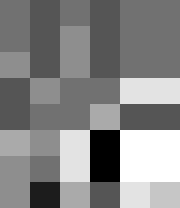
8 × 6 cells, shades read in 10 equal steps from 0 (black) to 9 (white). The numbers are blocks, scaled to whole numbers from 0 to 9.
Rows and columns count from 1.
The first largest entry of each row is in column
1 3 1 5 4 5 5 5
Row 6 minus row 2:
2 2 3 -3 5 5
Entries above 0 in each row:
6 6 6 6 6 5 5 6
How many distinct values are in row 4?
4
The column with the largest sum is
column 5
